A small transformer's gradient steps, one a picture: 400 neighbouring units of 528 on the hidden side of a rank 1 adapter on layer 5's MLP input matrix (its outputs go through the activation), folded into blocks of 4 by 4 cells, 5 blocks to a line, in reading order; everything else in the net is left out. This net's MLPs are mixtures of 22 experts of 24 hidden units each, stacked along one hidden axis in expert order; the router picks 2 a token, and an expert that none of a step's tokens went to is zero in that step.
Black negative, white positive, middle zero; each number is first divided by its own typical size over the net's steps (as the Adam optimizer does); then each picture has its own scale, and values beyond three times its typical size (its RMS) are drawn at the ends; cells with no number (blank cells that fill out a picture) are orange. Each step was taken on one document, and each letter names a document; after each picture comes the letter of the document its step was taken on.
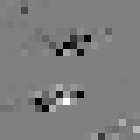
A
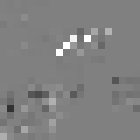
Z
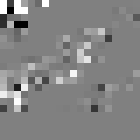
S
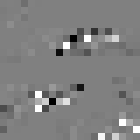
A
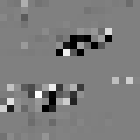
Z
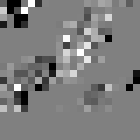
S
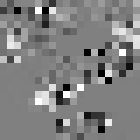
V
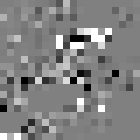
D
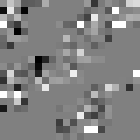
S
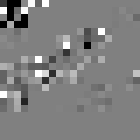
S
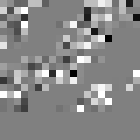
S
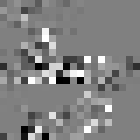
D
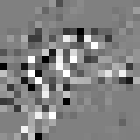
D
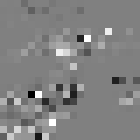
Z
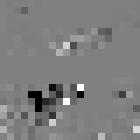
A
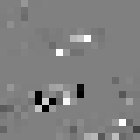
A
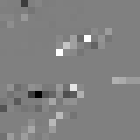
Z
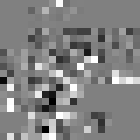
D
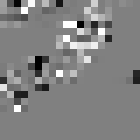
S
